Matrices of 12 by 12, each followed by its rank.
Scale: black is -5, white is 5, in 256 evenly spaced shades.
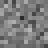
full rank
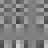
one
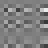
one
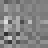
two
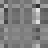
one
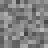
full rank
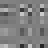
one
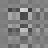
one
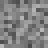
full rank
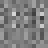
two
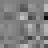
two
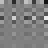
one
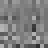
two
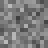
full rank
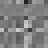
two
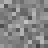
full rank
